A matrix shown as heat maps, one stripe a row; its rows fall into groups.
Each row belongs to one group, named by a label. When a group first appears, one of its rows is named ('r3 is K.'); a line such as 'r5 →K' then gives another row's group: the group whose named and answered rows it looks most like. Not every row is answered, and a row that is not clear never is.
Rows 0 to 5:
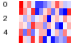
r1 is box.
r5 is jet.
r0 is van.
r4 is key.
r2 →key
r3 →jet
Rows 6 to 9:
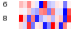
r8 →box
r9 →key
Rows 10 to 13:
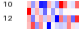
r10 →key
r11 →van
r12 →key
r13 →box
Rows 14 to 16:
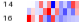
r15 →jet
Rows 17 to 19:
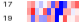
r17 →jet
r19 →key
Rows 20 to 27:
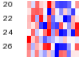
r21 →box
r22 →jet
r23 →key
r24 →jet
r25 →van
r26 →jet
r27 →key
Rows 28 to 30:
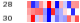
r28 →key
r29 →box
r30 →box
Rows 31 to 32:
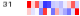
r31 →van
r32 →jet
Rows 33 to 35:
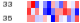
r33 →box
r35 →jet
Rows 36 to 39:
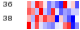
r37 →box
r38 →key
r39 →van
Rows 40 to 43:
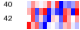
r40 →jet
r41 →box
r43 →van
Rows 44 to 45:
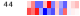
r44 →jet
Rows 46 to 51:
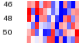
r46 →jet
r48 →box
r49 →key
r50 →box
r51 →key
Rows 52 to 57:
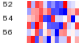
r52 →van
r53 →jet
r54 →box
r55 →van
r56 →key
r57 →box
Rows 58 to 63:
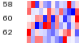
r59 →key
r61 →jet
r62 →van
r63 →van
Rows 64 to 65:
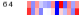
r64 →key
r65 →key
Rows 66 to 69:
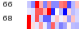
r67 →jet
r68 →van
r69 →box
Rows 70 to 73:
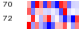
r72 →jet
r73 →van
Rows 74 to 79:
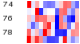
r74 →van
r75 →key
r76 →key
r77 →key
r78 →jet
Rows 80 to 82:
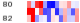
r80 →van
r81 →box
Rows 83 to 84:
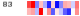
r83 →box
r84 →jet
